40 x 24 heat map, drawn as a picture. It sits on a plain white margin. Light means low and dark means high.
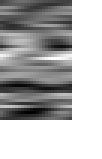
Histogram: bell-shaped. Grain: streaks across. Slope: none. Ninth with the highest average: bottom middle.
